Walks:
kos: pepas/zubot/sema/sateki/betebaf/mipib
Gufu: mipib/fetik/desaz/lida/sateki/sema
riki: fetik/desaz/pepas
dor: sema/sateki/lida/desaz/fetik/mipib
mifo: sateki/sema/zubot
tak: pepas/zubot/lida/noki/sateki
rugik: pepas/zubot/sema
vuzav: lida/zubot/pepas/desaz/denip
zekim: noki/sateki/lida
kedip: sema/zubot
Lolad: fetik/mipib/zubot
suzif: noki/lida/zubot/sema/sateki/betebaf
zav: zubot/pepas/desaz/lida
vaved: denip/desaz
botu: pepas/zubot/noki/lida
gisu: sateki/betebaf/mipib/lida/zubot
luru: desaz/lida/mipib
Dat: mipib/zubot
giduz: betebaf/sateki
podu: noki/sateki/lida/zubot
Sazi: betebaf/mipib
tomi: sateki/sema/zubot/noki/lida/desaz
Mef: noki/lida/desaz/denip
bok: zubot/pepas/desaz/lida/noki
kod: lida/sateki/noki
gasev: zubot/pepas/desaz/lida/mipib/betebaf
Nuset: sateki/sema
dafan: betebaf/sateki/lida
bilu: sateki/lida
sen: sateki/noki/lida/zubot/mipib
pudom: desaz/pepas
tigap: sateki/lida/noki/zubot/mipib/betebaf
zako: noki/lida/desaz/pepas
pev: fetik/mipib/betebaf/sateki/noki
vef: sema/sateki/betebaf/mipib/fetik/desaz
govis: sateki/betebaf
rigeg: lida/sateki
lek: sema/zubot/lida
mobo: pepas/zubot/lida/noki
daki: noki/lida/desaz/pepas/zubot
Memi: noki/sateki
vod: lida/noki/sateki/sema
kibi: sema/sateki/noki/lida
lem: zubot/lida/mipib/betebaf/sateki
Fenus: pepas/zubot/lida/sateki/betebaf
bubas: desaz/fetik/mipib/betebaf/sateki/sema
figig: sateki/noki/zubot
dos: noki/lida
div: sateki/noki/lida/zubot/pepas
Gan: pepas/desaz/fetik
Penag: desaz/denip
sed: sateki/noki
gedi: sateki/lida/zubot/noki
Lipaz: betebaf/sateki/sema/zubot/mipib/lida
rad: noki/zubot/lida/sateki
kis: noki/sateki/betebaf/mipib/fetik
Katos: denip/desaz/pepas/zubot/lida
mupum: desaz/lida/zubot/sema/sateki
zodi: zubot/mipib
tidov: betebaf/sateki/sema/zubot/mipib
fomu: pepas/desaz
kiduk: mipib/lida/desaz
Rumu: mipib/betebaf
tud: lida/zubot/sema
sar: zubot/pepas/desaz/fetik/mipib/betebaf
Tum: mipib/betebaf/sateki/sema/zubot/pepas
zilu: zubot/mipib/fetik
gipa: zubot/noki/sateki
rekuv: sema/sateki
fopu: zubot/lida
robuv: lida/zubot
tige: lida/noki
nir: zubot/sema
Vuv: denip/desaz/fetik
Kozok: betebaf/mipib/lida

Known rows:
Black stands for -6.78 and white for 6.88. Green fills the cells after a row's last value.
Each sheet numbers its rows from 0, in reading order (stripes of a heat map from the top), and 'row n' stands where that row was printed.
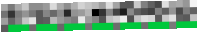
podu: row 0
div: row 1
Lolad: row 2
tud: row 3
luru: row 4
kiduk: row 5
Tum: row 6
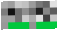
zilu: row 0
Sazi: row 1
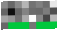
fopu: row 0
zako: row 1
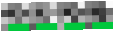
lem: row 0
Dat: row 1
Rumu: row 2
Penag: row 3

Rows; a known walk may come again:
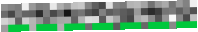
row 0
vef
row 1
Fenus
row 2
kis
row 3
kiduk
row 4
mobo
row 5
kibi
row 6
riki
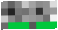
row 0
Katos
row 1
Dat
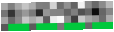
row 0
podu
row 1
zodi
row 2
pudom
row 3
fopu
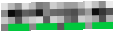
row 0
Gufu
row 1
dor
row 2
Memi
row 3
bubas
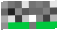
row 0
Sazi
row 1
zako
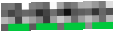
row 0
vaved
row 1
Penag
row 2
bilu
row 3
giduz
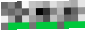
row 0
fomu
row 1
tud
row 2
mifo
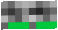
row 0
botu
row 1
zekim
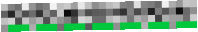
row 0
kos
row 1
tigap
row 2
nir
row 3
tak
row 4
lem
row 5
Rumu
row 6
zilu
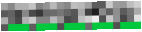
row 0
kod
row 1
rad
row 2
gedi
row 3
luru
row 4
figig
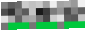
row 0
zav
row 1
rugik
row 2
Tum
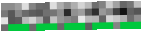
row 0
div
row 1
tomi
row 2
Lolad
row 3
sen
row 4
dafan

